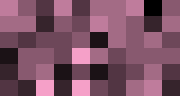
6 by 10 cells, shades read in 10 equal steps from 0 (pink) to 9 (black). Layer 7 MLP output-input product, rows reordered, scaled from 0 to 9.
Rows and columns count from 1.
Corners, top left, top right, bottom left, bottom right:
2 4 6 7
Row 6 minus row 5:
-1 3 -3 -1 -5 -3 0 -2 -1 1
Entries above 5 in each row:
3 2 2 1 5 5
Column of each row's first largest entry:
9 3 6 1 4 2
